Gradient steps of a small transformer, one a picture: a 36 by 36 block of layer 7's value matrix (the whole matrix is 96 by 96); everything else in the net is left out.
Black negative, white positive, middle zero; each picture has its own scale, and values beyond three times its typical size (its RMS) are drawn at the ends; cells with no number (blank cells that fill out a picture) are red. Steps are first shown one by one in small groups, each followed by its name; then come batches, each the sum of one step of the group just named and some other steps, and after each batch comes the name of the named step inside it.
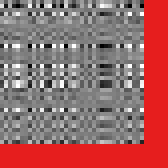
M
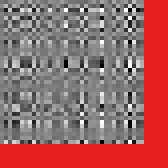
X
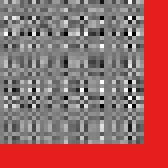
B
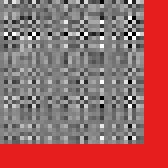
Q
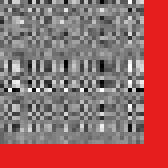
B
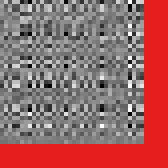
Q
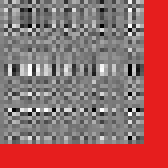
Q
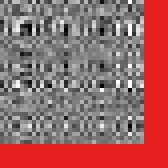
B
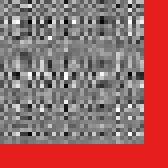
B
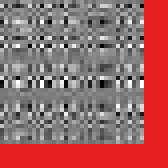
M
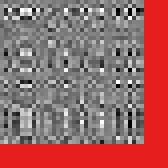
X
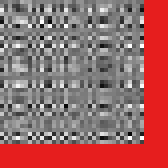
M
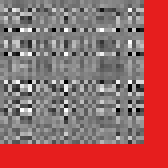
M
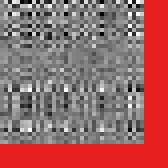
Q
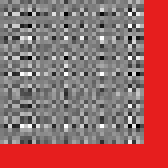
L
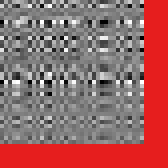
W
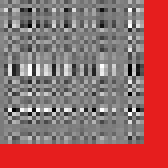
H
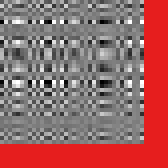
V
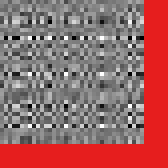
L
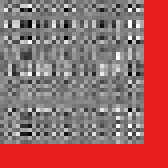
H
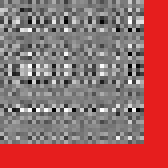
H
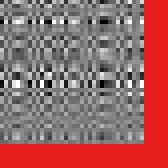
W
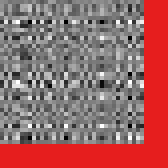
L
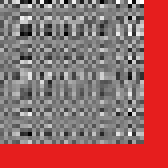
W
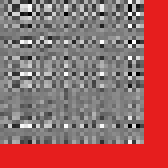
L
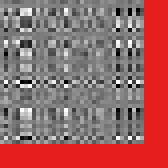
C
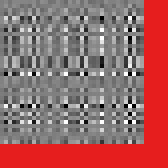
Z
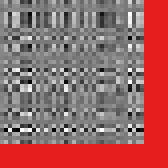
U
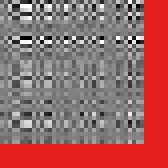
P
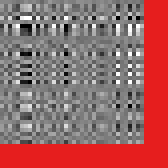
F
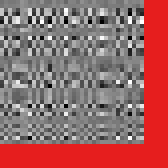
C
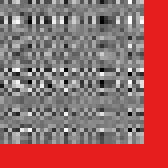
U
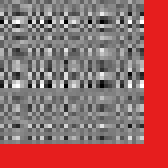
P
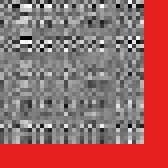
P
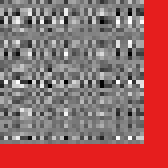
C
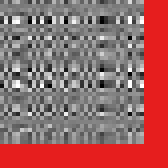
U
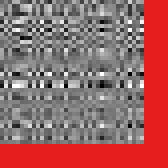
P
